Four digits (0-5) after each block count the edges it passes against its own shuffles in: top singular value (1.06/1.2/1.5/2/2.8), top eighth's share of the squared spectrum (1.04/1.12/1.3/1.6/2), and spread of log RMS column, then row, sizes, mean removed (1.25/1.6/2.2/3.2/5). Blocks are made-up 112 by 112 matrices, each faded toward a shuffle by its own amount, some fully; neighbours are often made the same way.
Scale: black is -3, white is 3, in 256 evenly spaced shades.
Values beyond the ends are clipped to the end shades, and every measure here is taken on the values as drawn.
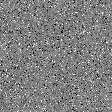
0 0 0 0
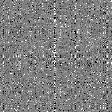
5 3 3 2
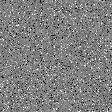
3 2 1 0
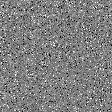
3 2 1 0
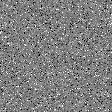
1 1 0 0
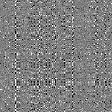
5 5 4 3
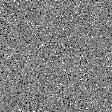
3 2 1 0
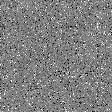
3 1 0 0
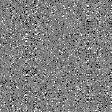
4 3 2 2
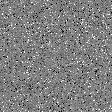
1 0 0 0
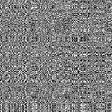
5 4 3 3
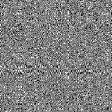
4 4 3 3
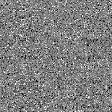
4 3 1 1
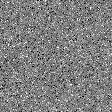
0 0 0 0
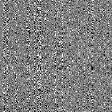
4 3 4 1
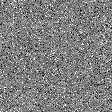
0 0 0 0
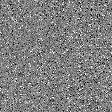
2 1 1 0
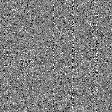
3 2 3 0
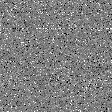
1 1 0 2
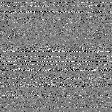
2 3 0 4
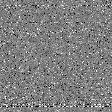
2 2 0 2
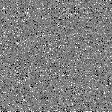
3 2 1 1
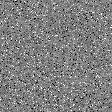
1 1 0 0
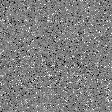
2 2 0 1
